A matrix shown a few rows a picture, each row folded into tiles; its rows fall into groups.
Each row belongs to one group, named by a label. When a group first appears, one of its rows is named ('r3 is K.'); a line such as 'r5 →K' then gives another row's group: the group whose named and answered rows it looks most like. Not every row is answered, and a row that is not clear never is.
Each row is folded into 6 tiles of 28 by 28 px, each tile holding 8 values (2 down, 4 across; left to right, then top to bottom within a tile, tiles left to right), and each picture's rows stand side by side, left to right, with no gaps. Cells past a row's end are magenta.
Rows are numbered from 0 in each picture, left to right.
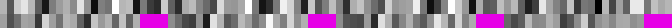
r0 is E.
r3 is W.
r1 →E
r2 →E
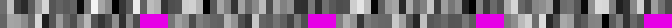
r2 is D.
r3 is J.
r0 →J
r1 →D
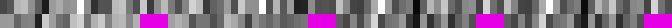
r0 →E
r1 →D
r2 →J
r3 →J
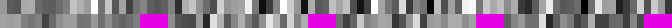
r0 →D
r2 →W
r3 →J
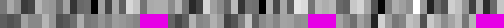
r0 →W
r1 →W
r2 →E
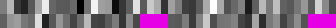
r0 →J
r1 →J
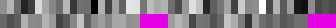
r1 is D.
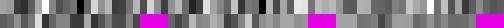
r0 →J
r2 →D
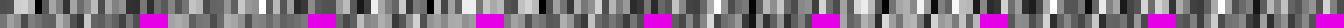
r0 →D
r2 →W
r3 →D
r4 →J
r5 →E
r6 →J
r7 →J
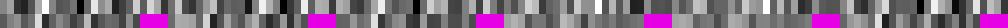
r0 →J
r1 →J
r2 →J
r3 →D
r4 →D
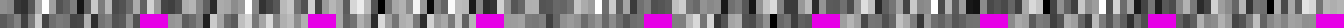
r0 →J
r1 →E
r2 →E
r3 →D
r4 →J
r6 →D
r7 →W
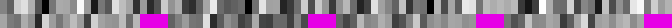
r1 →J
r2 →W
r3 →W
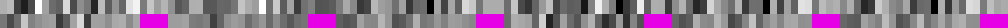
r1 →D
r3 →J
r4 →W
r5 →W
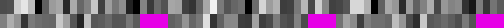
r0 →D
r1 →J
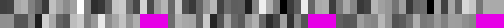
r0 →E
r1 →J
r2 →W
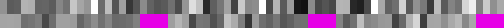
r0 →D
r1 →D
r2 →W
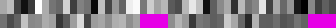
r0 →W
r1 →D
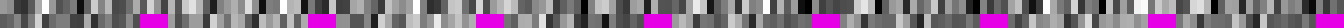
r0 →J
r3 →J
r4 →D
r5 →D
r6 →W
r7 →D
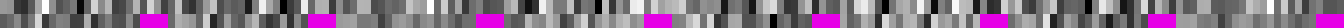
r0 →J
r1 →J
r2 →D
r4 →J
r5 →E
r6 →J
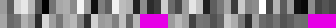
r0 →E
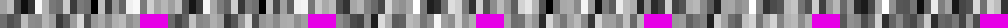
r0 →W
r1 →W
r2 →E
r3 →E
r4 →E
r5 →J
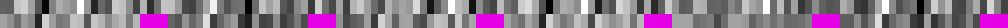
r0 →E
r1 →J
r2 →E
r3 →E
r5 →J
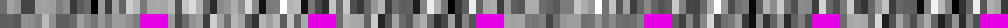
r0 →W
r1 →E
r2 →J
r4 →J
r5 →J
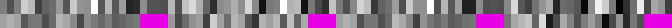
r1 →E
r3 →J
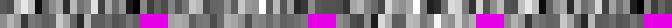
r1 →D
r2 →E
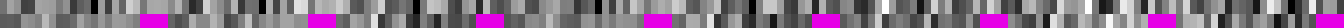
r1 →W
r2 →J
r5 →J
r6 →E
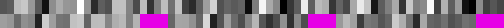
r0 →E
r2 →D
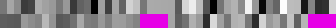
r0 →W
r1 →E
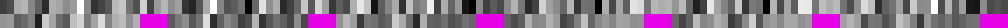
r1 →J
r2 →D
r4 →W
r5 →D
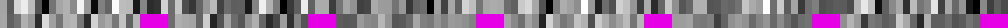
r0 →E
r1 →J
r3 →E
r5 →D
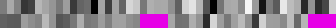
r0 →W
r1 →E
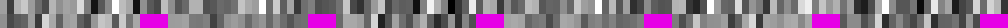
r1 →D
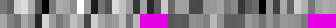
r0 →E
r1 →W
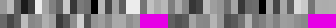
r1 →W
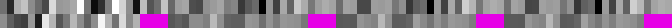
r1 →W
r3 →W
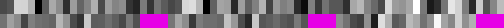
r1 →D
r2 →E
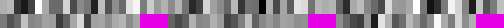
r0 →W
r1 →W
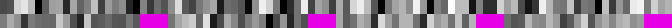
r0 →D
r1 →J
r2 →E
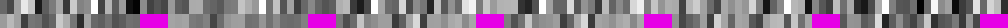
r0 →D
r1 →D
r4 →E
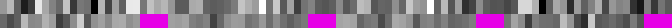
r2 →D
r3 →D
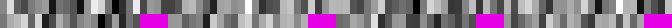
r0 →J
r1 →E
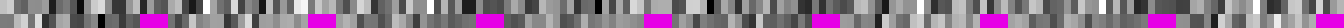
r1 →W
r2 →D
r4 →D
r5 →E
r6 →D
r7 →E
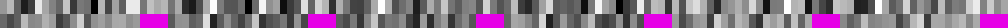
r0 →W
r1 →J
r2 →J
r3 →J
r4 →E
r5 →W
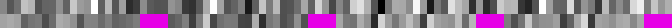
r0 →D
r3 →W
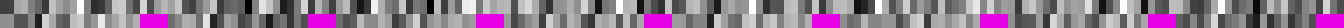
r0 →E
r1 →J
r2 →W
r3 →E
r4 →E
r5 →W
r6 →E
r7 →J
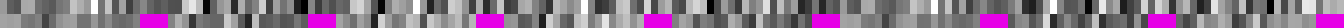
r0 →D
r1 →D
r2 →E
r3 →E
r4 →D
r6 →J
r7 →W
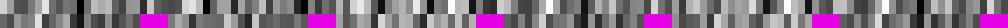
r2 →E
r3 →J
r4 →E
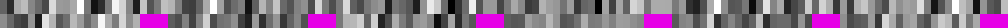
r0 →E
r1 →J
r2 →J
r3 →W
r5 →E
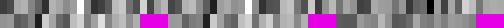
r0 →E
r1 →E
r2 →W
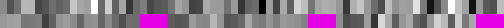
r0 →D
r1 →W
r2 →E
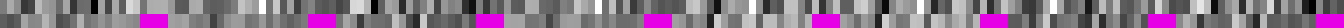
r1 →D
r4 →E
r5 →E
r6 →J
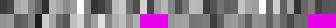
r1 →D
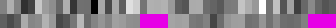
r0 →W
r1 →D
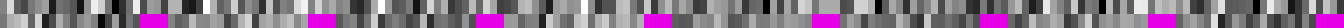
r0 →J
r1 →W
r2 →J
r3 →E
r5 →D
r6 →W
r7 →J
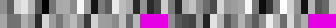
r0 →E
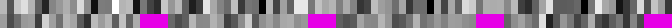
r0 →E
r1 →W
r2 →W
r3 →J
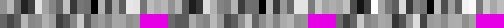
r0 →W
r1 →W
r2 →W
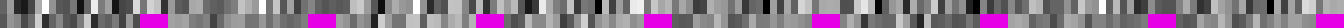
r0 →J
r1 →D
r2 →E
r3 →W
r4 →W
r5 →D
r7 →W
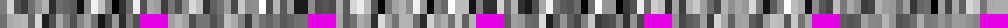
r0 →J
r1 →D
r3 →J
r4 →E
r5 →W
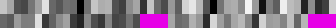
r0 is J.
